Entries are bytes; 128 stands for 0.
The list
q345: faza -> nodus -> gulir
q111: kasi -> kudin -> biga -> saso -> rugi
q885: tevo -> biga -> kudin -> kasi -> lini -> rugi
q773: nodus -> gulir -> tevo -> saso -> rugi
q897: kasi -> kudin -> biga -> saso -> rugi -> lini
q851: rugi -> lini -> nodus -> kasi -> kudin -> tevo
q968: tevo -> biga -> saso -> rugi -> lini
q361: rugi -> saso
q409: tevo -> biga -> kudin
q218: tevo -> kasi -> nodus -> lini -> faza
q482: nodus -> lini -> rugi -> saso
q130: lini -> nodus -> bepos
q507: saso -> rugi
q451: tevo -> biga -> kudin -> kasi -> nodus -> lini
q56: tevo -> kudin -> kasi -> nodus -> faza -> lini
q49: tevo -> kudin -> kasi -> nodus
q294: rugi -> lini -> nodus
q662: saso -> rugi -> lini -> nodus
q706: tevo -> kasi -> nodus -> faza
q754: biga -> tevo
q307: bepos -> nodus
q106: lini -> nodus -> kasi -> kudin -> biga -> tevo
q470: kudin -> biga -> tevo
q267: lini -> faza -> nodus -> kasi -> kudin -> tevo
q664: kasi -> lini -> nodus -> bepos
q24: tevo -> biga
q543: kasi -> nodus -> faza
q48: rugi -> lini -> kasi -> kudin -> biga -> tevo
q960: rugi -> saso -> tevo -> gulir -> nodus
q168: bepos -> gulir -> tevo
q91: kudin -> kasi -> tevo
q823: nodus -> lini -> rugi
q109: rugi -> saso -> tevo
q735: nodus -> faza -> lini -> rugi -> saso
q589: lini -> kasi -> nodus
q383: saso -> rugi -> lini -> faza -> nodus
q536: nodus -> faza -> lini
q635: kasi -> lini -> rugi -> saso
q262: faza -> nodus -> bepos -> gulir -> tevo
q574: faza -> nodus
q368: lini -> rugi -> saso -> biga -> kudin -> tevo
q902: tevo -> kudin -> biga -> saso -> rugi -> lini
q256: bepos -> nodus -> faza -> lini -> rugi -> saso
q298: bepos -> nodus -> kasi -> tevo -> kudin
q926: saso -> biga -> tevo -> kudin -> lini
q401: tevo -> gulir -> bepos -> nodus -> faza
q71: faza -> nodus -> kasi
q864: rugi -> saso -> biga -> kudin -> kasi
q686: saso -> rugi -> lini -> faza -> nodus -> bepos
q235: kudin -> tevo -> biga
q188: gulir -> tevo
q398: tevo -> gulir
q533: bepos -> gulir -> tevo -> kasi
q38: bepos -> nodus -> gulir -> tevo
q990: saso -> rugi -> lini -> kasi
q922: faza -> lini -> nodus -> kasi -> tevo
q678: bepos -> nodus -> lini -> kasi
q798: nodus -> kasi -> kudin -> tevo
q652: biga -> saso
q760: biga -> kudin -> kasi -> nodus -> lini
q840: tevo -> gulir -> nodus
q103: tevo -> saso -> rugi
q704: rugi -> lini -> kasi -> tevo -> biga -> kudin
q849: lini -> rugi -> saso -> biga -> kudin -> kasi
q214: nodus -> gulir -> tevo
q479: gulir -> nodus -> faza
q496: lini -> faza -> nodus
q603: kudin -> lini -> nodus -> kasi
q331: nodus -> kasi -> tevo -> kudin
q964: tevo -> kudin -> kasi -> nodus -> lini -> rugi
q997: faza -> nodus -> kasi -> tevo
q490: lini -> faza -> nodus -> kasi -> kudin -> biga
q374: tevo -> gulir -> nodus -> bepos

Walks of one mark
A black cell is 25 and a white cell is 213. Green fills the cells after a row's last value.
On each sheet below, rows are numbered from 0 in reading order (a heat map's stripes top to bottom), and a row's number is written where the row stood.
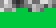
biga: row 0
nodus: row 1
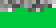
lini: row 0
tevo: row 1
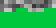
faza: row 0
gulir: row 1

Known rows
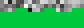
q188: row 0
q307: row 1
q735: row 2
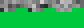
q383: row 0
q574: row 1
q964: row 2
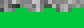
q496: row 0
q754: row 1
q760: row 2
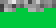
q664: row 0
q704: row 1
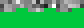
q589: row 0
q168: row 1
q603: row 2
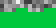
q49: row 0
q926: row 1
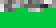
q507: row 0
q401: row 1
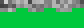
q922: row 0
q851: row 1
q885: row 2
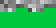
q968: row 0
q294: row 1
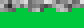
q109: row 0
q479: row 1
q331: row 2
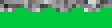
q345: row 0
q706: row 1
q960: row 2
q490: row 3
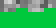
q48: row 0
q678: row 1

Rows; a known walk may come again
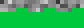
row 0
q704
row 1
q451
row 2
q368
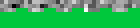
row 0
q536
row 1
q218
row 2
q902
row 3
q103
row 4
q678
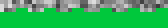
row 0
q652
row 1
q256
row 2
q603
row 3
q106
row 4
q990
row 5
q926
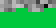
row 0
q111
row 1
q840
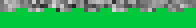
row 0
q897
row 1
q262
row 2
q574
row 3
q686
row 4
q409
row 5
q71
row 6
q849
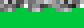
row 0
q188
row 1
q706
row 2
q168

